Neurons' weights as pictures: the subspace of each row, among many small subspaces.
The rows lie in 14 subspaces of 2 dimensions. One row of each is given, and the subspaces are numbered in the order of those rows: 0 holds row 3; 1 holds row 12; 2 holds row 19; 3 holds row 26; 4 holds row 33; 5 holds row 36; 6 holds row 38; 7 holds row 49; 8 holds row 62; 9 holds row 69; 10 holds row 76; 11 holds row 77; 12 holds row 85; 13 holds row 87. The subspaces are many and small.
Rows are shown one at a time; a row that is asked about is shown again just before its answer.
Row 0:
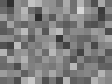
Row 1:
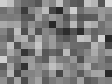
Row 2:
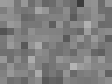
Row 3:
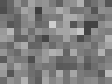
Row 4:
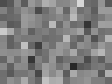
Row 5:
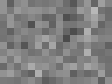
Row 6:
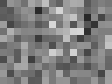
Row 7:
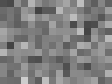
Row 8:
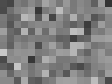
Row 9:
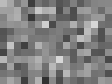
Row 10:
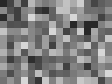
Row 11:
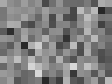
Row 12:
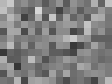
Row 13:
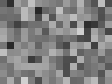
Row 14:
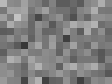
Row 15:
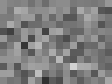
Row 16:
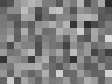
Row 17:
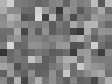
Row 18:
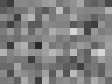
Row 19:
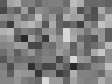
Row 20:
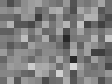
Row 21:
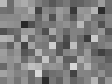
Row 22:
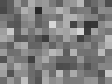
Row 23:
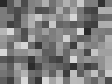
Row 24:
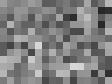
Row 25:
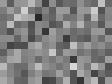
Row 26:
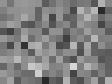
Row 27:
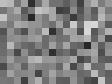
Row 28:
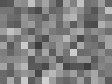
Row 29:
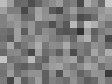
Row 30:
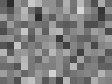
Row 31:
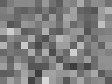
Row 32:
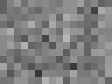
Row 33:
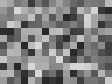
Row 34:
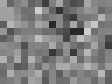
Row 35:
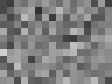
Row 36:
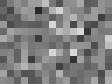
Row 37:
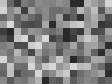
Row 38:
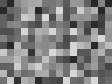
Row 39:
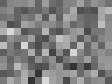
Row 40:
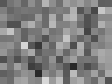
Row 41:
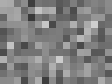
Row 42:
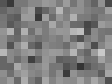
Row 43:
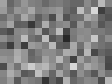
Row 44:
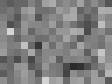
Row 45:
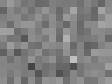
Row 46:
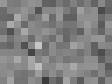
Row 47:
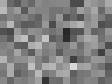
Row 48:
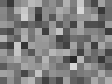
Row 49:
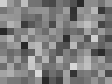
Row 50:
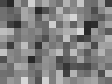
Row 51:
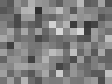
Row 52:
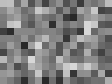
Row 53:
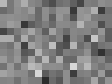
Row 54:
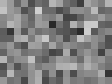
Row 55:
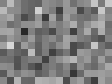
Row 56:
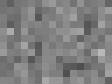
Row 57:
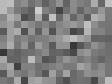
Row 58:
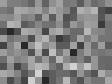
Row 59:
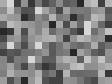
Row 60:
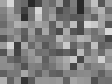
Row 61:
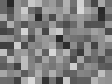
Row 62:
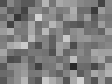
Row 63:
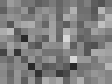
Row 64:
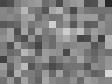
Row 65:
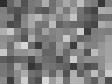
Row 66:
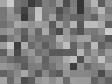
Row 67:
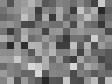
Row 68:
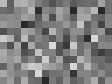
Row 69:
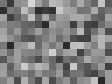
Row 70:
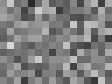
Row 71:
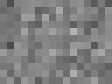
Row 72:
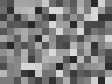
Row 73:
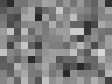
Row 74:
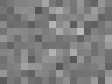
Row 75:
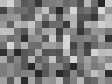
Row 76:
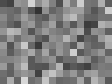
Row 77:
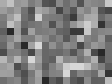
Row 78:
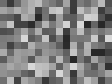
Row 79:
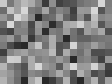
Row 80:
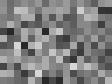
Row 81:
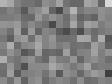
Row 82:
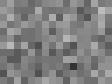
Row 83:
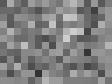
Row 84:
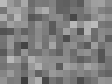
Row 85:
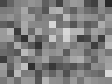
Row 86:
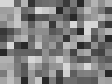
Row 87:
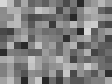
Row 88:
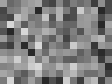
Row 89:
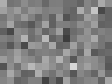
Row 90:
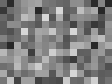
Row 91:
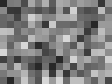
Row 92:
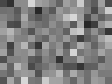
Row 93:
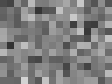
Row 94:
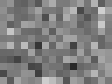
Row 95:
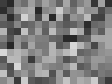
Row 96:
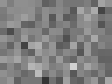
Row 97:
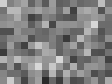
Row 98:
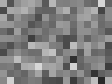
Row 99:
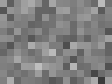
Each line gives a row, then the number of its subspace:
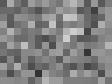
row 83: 5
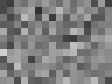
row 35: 1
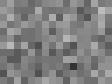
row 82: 1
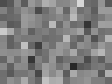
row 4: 7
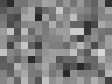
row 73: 11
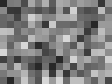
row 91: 9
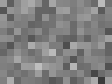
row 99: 9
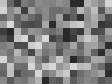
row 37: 2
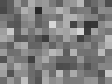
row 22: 0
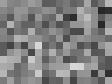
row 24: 1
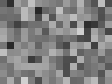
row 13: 3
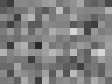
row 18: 6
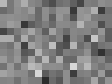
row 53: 7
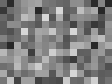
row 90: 6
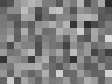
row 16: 2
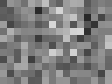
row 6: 5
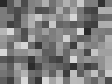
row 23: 13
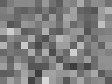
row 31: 10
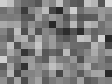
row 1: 12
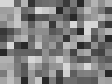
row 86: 13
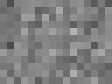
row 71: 6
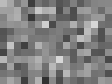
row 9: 9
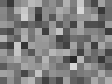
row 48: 4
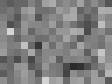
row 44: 11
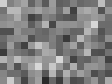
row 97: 9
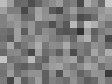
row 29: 2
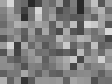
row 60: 4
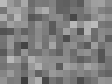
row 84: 8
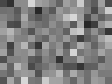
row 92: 4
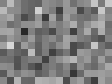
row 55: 6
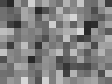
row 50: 3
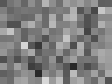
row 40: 3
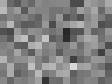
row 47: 2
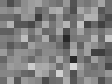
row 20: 2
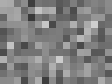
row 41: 9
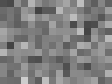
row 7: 13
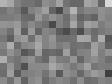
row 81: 12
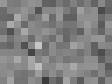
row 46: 6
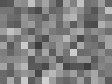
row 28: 10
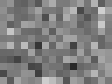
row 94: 11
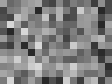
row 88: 6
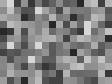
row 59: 7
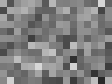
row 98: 9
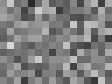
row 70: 13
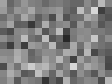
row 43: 0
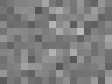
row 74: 5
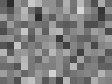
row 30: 10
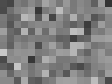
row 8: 1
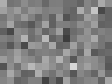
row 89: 0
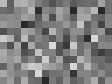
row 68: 7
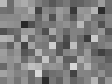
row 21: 7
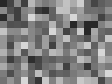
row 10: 8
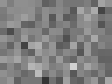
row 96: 3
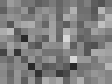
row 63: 12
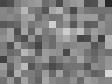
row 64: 12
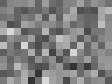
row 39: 10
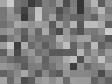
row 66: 4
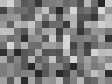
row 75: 12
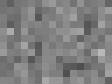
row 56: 11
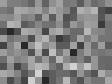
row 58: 10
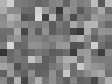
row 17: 11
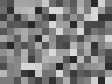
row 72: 5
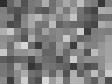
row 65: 13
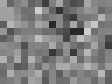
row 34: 5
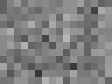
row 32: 0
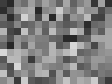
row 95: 1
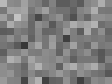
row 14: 8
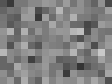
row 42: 11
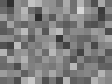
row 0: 10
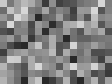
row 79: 8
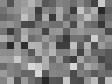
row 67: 3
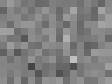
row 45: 12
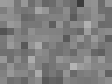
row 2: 7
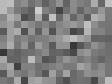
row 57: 1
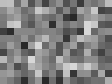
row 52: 3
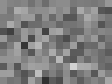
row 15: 4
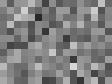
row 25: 8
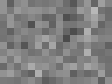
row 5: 5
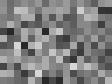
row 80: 4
